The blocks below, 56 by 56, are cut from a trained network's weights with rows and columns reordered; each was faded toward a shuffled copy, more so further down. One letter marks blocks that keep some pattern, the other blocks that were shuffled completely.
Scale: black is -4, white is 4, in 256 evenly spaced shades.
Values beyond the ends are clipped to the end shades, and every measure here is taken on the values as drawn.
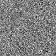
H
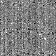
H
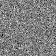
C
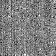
H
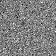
C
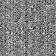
H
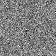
C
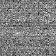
H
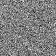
C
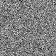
C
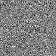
H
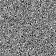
C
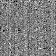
H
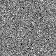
C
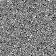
C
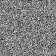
C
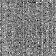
H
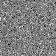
C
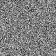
H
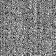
H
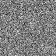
C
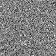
H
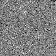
C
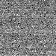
H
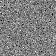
C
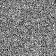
C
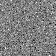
C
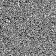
C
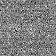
H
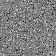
C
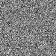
H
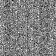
H
